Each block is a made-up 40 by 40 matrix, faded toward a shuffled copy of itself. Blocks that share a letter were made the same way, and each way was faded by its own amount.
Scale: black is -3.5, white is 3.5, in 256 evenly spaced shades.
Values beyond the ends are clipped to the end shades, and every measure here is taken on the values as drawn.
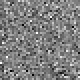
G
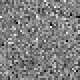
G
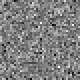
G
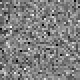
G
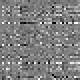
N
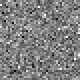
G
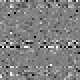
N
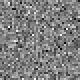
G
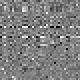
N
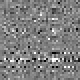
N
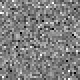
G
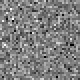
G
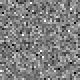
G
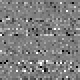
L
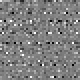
L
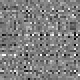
N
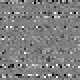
L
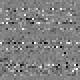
L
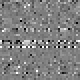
N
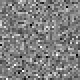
G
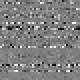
L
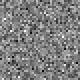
G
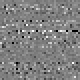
L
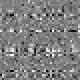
N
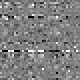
N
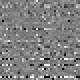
N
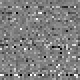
L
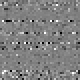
L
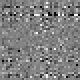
N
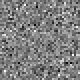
G
